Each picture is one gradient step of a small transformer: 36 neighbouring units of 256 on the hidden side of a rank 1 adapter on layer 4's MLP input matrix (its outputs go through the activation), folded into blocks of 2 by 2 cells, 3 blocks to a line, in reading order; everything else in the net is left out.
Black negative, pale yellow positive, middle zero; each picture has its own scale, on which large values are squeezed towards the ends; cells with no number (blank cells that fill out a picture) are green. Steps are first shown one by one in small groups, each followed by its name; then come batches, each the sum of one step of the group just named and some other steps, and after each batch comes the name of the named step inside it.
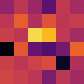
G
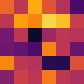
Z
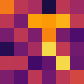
Z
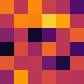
Z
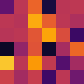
G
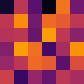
G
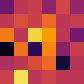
G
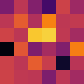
G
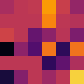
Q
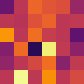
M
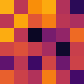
M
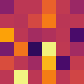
M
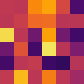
M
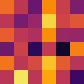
M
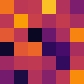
Q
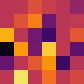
M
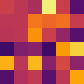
Q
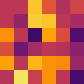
M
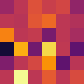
M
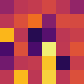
M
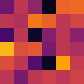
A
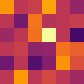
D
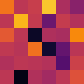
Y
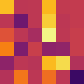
D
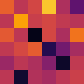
Y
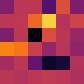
A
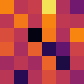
Y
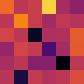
Y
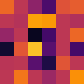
A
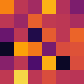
D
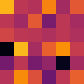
D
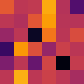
D
